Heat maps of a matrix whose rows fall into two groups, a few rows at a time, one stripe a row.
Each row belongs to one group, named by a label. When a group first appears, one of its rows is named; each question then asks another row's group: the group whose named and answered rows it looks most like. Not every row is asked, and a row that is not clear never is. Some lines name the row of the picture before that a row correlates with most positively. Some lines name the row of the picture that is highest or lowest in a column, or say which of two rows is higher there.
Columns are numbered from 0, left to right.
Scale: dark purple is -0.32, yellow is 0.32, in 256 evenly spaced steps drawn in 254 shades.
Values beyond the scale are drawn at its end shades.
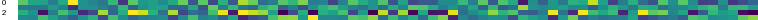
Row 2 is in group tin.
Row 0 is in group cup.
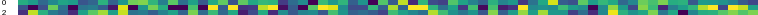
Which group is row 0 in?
tin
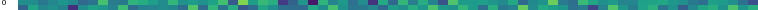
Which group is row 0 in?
tin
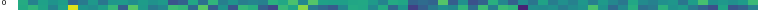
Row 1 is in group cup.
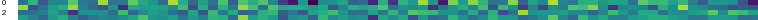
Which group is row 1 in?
cup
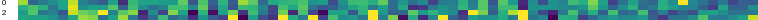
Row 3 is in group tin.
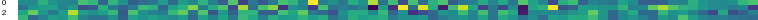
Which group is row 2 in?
cup
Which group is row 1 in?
tin
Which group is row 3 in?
cup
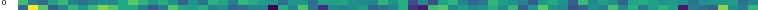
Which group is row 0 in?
tin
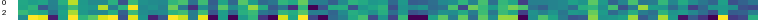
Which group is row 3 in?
cup
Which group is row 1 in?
tin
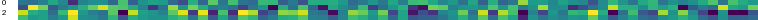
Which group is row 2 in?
cup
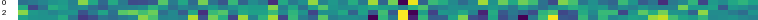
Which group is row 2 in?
tin
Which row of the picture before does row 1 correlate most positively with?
0
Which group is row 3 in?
tin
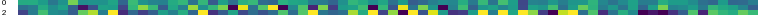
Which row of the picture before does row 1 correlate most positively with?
3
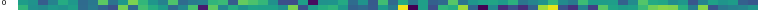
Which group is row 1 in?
tin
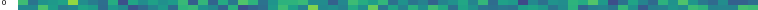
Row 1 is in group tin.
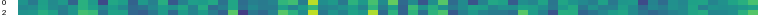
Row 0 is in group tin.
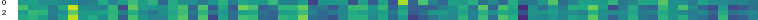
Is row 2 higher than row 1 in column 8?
Yes
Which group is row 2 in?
cup
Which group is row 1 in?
cup
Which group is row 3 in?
cup
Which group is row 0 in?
tin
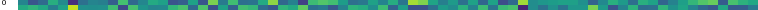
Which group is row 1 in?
cup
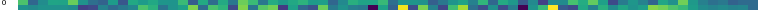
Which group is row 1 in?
tin
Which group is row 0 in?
cup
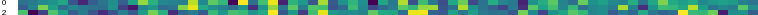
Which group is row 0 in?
tin
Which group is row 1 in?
tin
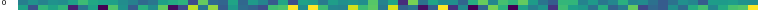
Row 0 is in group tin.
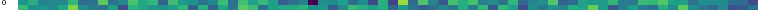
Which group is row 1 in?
cup
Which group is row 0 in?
tin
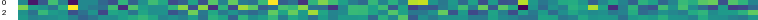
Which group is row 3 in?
tin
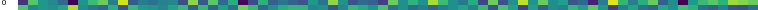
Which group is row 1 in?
cup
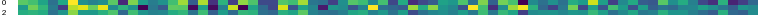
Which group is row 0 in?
cup
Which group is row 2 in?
cup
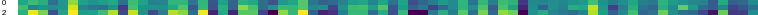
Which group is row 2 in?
cup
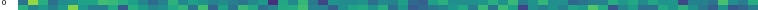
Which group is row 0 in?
cup
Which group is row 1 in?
cup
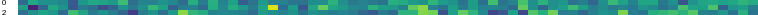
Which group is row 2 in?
tin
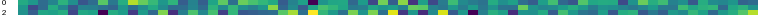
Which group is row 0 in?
tin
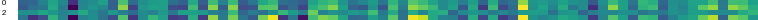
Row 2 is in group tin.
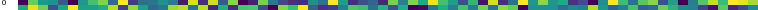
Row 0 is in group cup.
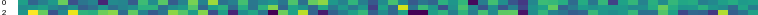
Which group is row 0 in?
tin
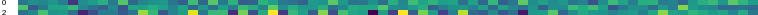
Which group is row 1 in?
cup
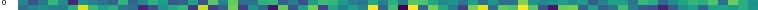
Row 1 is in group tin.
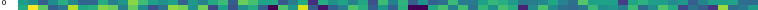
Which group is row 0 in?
tin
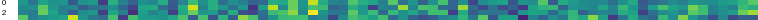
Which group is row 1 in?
tin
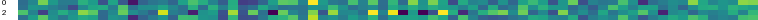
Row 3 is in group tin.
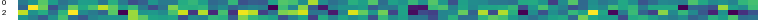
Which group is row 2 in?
cup
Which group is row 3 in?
tin
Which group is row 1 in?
cup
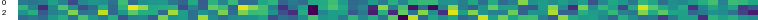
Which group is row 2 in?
tin
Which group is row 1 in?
tin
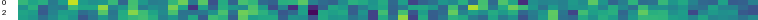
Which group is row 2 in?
tin
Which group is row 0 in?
cup
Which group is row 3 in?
tin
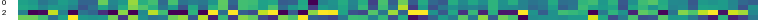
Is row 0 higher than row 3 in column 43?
Yes
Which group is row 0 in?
tin
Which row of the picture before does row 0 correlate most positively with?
2
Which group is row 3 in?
cup
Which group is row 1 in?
tin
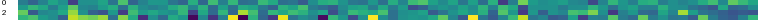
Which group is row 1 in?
cup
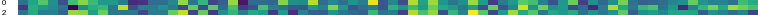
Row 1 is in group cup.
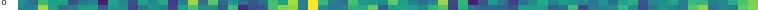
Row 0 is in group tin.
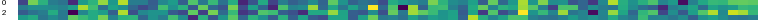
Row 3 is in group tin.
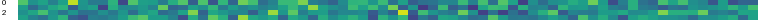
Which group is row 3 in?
tin
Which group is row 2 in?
tin
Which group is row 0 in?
cup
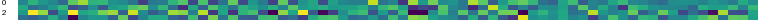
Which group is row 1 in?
tin
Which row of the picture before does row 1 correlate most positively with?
3
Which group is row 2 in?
cup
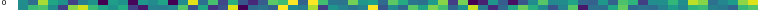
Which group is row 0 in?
tin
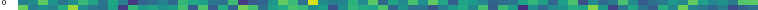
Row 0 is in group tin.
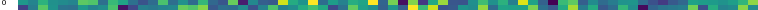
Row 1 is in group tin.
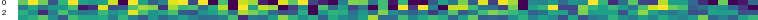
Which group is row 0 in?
cup
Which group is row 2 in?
tin
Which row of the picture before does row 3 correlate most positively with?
0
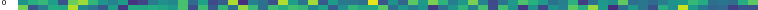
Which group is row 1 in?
cup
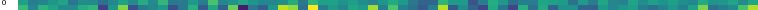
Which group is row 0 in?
tin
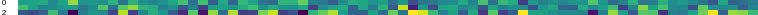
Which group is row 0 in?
cup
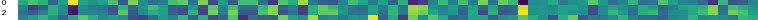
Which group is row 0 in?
cup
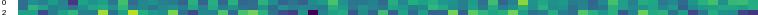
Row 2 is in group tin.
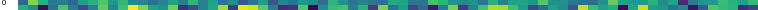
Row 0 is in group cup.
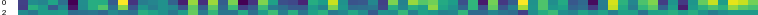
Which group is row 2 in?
tin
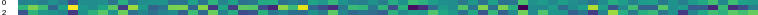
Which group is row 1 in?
cup
